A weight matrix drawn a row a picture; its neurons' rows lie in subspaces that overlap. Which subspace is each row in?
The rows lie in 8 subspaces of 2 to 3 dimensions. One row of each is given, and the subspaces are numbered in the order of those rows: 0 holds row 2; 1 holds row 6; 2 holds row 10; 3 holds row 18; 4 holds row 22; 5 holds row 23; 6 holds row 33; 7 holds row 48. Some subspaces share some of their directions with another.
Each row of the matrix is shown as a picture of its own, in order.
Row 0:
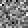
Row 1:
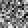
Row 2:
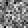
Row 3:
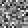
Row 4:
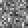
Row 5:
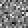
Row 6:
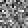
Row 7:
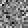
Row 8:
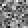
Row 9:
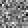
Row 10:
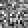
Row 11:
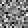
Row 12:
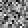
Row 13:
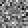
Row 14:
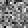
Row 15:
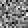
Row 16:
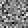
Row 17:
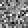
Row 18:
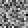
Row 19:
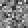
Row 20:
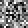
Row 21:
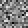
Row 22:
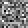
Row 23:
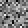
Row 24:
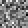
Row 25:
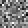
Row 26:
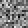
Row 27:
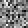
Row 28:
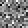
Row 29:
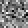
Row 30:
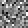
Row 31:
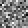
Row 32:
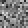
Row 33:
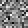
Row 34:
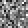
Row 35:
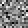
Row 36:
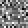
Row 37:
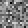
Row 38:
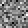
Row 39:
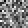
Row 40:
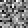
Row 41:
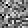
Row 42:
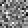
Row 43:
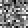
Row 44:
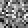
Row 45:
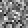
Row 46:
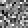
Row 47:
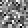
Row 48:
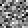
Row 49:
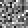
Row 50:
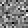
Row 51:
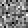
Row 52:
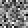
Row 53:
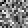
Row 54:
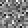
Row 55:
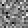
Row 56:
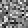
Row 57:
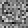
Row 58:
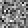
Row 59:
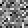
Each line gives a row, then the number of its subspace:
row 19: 7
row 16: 4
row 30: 2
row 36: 7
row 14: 0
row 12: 5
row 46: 2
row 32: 2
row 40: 1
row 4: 6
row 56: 5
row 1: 0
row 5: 5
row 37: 0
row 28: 5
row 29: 0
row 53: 1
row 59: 6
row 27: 0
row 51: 6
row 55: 2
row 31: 7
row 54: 5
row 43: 3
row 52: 3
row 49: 1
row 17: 2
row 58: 4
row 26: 0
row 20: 0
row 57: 4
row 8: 7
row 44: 0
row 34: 4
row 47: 5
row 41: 5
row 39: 1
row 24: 4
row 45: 5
